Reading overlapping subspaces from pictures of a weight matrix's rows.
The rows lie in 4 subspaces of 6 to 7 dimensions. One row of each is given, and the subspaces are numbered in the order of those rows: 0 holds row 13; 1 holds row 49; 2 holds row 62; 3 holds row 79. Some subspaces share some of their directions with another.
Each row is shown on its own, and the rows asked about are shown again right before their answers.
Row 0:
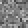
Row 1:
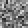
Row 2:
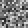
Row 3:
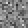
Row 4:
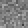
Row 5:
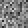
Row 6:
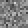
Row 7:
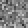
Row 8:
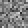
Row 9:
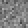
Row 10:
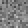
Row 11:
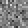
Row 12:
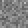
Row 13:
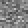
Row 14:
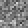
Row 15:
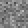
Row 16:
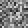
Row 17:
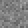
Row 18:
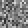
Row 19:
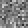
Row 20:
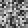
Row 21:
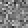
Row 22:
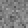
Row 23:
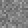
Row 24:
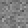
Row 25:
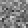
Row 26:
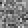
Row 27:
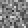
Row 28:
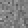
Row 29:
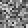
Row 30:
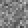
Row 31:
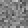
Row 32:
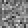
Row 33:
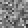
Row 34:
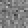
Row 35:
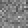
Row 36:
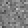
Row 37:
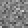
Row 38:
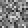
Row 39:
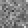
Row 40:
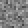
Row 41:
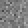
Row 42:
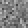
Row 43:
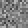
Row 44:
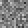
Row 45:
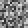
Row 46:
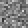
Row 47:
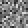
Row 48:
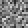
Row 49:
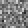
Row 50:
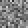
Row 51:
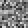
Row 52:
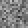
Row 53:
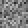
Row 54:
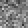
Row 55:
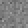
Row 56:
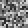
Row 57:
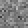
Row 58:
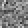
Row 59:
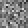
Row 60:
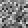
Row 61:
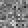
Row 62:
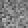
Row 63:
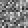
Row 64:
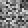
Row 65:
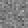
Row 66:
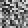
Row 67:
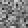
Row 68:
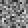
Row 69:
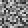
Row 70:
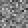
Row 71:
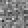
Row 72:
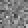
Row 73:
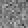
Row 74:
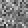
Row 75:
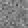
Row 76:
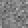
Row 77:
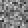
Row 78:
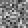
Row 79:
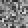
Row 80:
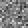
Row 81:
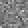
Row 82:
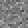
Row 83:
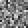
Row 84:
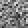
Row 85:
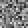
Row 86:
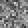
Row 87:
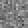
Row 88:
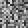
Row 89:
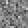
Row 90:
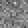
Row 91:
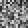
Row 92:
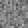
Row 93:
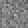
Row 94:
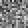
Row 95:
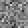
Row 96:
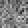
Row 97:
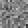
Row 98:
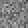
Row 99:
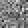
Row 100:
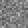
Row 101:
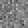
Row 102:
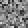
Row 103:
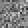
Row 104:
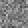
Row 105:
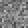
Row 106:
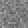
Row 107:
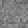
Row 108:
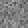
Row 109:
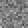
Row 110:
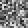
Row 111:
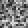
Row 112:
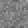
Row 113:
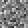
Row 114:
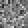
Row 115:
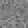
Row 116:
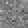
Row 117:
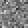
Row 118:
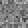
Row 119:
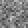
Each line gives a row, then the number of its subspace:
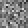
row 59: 0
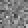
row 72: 0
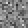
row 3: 0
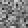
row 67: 1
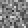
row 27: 1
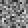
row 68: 1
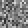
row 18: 1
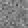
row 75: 3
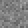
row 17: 3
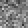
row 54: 1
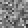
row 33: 0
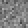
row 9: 2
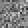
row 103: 3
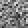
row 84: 1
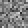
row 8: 3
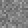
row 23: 1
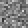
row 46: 1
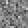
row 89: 0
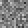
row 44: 2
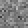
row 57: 1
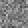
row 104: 1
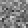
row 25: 3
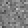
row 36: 2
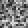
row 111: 2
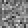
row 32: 2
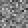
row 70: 0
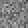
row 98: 0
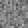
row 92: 0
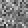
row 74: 3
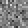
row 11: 0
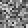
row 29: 0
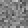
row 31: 3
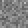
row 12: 3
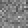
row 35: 3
